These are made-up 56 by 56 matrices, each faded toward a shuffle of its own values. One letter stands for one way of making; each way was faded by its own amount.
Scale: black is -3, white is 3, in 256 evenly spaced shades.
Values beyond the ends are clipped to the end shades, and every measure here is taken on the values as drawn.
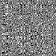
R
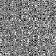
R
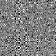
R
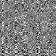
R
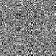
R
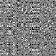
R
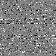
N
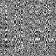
R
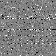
N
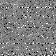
N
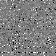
N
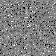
N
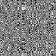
R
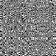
R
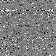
N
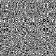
R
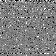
N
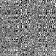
R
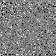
N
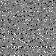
N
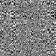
R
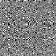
R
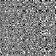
R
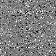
N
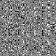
R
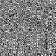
R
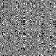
R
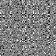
R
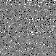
N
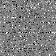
N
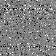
N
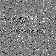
N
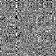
R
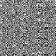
R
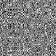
R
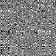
R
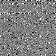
N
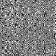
R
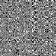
R
